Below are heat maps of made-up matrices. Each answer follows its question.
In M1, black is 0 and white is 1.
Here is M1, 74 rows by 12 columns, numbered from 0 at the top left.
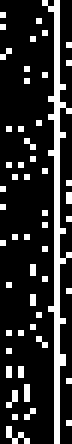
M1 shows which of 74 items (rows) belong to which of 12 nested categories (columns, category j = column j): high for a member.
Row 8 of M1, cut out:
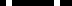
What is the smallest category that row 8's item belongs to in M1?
1
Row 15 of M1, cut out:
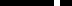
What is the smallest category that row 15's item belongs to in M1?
9
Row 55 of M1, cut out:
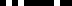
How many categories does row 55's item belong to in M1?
3
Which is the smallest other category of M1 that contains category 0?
9
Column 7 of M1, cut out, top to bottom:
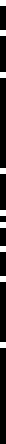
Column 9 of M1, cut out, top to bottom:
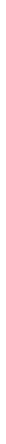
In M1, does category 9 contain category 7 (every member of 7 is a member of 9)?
yes
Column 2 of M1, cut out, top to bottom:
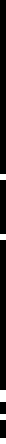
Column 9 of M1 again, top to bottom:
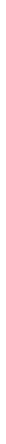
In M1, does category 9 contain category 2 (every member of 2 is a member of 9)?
yes
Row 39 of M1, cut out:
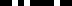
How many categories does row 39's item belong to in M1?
3
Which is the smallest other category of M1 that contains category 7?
9
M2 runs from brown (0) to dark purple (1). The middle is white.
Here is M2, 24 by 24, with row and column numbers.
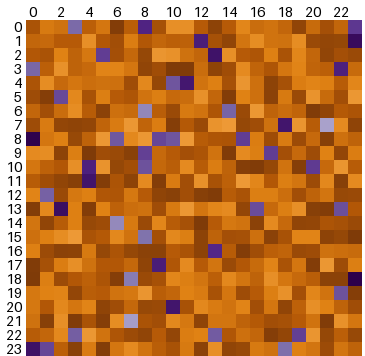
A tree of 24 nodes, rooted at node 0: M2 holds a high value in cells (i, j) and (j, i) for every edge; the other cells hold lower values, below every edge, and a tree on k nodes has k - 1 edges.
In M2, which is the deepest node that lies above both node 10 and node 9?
8
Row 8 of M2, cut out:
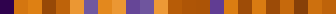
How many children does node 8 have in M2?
4
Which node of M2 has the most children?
8
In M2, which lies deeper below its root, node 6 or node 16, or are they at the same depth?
node 16
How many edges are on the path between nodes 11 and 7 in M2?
7
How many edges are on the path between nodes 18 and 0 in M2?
2
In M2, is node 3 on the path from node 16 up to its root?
yes
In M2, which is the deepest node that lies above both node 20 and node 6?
8
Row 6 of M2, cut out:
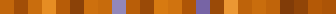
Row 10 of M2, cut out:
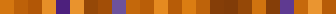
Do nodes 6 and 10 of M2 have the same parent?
yes
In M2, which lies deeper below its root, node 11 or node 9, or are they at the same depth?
node 11
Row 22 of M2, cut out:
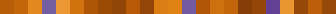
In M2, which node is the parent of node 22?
3
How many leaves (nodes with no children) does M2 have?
10
